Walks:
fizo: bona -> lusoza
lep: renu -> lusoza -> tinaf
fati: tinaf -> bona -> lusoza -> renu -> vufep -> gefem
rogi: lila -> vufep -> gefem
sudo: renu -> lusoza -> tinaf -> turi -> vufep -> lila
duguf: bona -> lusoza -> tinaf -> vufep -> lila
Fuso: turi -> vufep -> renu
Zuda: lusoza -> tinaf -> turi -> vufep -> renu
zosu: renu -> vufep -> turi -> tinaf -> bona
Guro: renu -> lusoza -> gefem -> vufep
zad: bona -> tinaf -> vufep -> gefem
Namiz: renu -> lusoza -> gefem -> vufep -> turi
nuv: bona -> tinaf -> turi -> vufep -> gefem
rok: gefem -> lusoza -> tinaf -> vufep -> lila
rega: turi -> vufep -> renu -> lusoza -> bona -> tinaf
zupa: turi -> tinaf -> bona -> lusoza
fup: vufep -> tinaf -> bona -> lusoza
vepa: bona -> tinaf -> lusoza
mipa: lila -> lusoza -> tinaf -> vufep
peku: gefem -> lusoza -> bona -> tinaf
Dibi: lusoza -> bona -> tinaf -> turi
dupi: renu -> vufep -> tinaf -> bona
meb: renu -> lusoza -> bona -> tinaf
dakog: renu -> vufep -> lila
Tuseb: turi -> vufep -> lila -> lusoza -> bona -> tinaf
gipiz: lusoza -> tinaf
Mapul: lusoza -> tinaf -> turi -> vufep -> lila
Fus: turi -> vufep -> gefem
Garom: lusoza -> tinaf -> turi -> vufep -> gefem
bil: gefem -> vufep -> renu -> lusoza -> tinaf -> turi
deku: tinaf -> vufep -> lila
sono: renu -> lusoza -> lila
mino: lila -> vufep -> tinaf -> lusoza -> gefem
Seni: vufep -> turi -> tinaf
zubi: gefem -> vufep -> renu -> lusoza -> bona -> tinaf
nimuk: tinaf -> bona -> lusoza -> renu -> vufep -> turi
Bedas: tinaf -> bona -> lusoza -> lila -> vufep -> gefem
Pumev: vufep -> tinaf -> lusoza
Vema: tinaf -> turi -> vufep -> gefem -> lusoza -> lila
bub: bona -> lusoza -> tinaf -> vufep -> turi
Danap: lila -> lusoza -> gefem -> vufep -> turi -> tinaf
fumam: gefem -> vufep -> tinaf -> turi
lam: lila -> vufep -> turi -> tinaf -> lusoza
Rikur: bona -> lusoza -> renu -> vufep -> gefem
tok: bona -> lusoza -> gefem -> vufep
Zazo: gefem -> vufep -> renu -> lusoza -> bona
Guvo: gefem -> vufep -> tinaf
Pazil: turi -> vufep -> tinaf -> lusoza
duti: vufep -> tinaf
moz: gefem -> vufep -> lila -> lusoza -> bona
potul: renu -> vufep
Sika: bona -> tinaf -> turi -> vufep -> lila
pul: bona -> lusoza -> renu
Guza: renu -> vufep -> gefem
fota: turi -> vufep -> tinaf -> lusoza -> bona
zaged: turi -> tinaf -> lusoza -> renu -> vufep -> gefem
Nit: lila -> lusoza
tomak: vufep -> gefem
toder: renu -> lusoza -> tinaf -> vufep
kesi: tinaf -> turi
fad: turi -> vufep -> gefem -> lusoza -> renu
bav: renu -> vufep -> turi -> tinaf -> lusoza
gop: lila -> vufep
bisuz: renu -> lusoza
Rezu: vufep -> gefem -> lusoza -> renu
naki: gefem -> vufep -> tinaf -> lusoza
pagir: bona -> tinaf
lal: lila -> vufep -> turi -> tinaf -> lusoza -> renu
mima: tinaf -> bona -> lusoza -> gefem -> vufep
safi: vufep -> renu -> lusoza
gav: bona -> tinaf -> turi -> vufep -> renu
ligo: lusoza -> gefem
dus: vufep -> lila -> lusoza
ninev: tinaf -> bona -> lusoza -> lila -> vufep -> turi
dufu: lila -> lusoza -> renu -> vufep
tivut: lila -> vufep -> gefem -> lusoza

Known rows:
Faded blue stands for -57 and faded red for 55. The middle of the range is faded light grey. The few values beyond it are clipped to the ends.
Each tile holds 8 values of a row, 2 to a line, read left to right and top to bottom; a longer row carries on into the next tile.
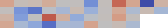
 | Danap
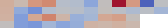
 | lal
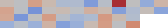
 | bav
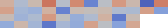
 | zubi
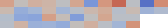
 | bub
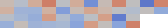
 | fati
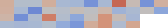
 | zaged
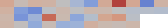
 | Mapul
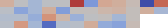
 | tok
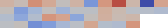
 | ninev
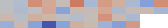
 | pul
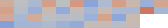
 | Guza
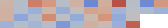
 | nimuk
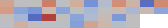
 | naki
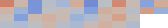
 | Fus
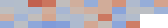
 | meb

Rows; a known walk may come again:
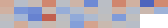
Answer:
naki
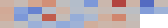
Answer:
Mapul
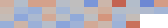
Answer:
nimuk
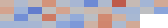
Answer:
zaged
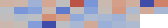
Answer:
moz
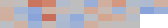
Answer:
gipiz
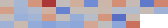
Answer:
fati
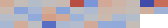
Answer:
tok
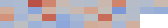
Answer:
lep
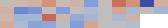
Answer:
mino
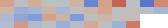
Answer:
bub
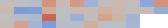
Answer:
ligo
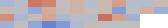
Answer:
bisuz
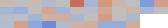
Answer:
fizo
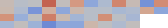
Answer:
Guro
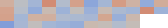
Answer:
Guza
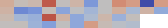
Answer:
rok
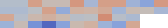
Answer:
pul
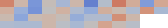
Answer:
Fus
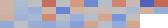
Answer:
zubi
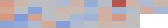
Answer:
Fuso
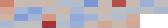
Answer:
Seni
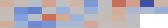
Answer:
Danap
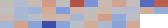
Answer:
Rikur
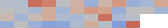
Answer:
meb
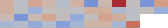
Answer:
rega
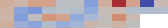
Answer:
lam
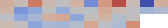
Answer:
ninev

